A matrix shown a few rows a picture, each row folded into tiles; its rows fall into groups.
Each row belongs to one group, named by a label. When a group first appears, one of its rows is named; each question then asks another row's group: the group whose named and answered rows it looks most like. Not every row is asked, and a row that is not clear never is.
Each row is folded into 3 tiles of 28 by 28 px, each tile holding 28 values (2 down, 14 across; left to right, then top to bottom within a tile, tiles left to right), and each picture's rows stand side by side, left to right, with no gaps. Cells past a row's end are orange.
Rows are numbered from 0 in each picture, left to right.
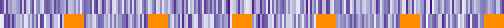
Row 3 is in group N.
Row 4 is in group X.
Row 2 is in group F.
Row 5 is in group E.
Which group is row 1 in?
X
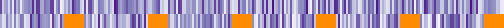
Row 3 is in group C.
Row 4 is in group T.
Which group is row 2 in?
X
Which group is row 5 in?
F
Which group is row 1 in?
F
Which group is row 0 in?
F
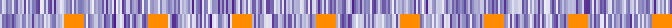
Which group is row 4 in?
N
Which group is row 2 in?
N
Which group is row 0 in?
N
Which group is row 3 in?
T
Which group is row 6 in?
C
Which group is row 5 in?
F
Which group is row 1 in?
C
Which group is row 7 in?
T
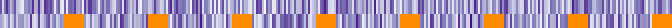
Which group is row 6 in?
C
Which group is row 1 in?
X
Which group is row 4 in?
C
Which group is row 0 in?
F
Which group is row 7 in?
C
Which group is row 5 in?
C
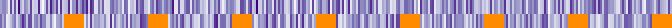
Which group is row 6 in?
T
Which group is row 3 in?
C
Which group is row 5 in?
X
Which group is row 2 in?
E
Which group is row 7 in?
X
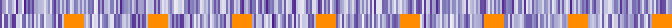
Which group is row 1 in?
F
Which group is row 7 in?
F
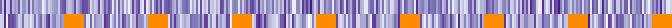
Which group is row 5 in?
C
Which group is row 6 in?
C
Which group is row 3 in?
N
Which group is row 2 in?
T
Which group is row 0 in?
E
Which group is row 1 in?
C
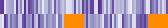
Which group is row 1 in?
T
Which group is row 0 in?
N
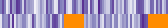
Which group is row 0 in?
E
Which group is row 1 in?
T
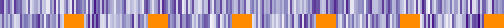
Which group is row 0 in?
T
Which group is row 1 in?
E
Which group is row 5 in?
E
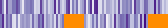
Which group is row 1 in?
X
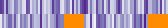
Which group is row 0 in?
T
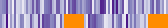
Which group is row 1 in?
N
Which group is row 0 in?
F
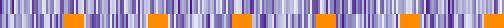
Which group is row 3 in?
E
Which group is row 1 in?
N
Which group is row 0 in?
X
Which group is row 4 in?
N
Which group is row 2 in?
E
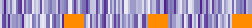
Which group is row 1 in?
C
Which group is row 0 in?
E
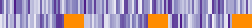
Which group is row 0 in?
T
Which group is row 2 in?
N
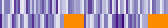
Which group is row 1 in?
F
